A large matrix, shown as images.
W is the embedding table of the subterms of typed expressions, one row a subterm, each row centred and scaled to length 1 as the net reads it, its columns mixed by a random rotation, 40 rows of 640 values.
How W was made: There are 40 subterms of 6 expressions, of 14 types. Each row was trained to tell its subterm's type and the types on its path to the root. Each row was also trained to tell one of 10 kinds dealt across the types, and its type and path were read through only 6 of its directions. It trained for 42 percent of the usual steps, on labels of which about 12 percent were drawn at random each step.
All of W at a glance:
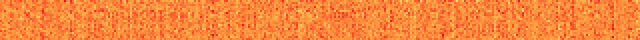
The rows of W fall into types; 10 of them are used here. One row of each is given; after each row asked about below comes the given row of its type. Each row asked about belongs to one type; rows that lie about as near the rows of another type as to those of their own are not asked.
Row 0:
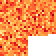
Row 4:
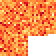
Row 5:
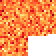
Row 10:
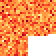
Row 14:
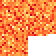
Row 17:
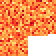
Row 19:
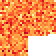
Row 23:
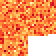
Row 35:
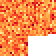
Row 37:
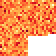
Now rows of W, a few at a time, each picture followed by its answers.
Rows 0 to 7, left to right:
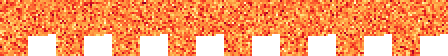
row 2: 10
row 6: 37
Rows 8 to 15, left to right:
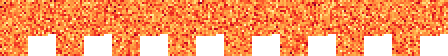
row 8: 37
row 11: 10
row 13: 35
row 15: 4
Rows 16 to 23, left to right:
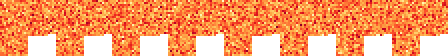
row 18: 17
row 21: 10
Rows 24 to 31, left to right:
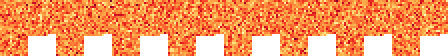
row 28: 37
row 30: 5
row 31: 19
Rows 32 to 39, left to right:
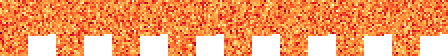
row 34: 19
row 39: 0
